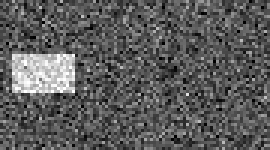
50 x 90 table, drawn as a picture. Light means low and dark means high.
Most values sit high, with a long tail of low ones. The middle left is the ninth with the lowest average. There are no regular stripes. In the middle left lies a patch that is lower than the rest.
